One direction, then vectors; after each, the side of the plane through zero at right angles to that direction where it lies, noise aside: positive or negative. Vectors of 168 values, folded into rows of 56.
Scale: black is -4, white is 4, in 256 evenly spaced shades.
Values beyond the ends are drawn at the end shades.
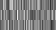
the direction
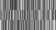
negative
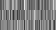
negative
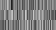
negative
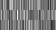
positive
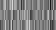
positive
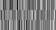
negative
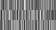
negative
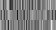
negative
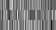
positive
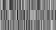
negative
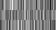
positive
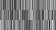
negative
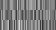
positive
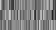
negative
